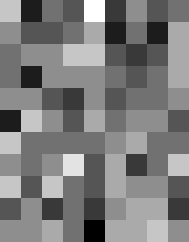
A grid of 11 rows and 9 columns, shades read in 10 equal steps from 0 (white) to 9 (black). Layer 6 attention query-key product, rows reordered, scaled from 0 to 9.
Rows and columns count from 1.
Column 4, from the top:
6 5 2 4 7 6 5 1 5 5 5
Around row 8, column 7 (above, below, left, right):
3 4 3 5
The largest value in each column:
8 8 7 7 9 8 7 8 7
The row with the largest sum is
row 2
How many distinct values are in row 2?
5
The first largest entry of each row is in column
2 6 7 2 4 1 2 7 2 3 5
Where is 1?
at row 8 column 4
